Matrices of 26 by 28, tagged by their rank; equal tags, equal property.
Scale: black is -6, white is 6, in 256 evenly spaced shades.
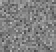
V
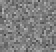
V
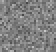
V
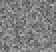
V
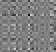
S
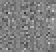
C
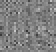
C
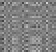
S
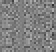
C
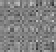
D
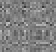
D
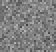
V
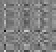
S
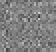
C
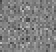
C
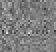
C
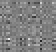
D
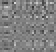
D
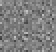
D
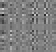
S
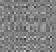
D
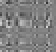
S
